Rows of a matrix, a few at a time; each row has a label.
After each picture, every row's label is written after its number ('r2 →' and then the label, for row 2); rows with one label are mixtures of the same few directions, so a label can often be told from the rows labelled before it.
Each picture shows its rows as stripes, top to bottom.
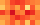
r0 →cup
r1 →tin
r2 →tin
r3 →cup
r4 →tin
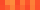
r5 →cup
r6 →tin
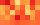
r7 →cup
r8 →tin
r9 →tin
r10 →cup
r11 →cup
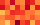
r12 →tin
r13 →tin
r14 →cup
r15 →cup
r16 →cup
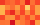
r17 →tin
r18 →tin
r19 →cup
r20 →cup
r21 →tin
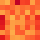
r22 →cup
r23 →cup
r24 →tin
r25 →cup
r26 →cup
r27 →cup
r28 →tin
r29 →cup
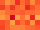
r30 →cup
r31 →tin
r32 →cup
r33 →tin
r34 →tin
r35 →cup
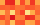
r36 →cup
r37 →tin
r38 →tin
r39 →tin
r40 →tin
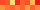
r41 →tin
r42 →tin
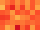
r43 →tin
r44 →cup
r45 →tin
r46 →cup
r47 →cup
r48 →cup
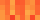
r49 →tin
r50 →tin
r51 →tin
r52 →tin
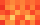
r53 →cup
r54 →cup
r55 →cup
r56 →tin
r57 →cup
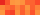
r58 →cup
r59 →tin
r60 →cup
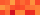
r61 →tin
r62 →cup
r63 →tin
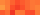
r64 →cup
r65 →cup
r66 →tin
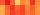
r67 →cup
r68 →cup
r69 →cup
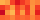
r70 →cup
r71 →tin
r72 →cup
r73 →tin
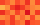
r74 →tin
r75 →cup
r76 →tin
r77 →tin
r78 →tin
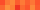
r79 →cup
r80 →cup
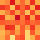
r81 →tin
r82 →tin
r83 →tin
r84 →cup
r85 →tin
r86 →cup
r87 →tin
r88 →tin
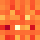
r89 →tin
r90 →tin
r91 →tin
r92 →tin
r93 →cup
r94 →cup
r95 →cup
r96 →cup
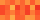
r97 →tin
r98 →tin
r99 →tin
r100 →tin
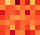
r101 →cup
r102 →cup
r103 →tin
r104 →cup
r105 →cup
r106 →tin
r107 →tin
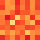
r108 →cup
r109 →cup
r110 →cup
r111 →cup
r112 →tin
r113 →tin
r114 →tin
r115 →tin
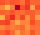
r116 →tin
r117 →cup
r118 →tin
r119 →cup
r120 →cup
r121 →tin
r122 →cup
